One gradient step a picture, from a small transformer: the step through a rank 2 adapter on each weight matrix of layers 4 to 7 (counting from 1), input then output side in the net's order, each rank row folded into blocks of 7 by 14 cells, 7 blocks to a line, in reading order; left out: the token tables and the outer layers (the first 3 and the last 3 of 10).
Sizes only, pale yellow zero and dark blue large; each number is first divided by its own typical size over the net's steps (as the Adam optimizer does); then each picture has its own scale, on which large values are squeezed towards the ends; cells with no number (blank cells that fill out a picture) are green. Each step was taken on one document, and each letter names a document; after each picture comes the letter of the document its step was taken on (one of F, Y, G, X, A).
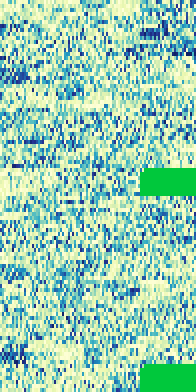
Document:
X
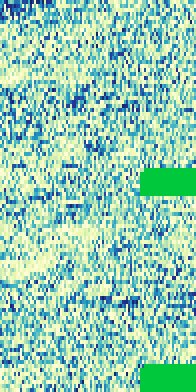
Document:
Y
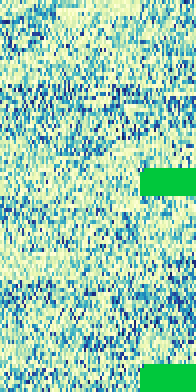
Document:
X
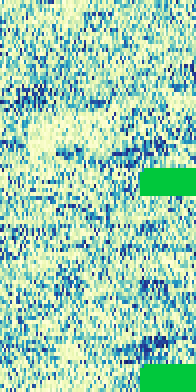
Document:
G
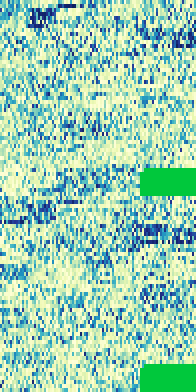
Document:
X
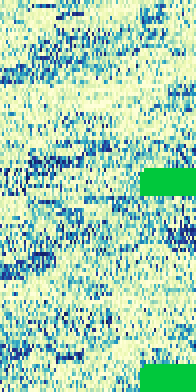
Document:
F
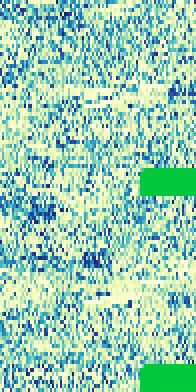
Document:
F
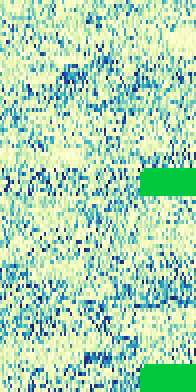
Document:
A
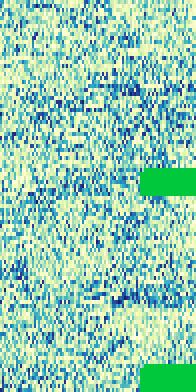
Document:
Y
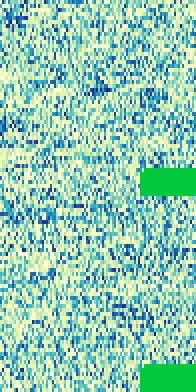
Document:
Y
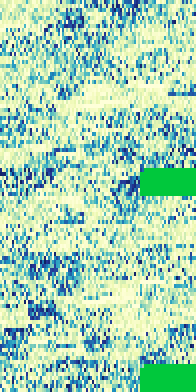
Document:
F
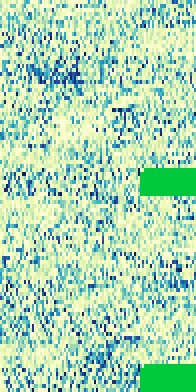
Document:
A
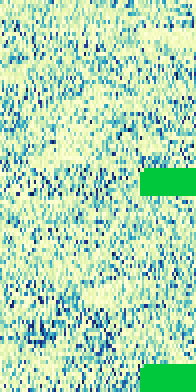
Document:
A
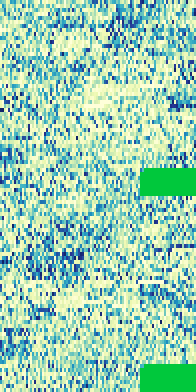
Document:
F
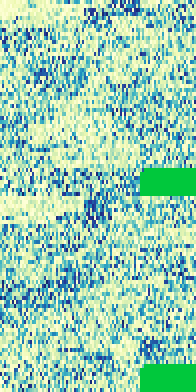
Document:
G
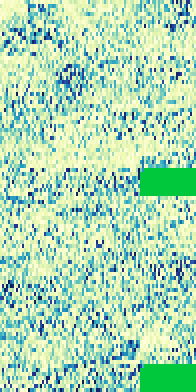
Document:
A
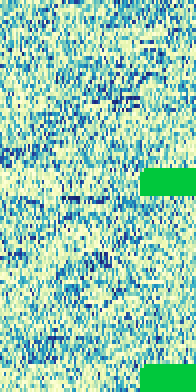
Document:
G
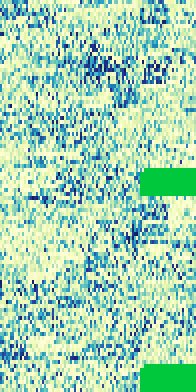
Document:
X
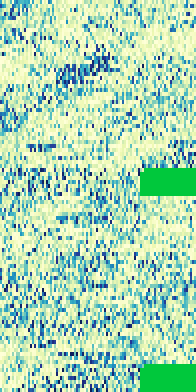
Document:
A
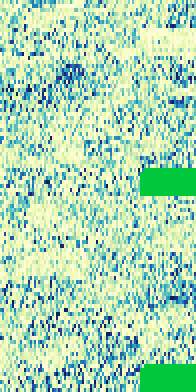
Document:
A
